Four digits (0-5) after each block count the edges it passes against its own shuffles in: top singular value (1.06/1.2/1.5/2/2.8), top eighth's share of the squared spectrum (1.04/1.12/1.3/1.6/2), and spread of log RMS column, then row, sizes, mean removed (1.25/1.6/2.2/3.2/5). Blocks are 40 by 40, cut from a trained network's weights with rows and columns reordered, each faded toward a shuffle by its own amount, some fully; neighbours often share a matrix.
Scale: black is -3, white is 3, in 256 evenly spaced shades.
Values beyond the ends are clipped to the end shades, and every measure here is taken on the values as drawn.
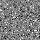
2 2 0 1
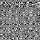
3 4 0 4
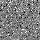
2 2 0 1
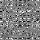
4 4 1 3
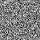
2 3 1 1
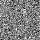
1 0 0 0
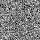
1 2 0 0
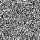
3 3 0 0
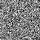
0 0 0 0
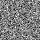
0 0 0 0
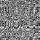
3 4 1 1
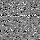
3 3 0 2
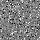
0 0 0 0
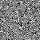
0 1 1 0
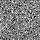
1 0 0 0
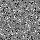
0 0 0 0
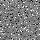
0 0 0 0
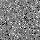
1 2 0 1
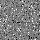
0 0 1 0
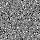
0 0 0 0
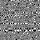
3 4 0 3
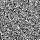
1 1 0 0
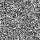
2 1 0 0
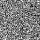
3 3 0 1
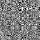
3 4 1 2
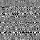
3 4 0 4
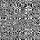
4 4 1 3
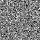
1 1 0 0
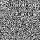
3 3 0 1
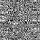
3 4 1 2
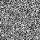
3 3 0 0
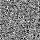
1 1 0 0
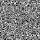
2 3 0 1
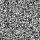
2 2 0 0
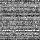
4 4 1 2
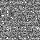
2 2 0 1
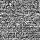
2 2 0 1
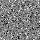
1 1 0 0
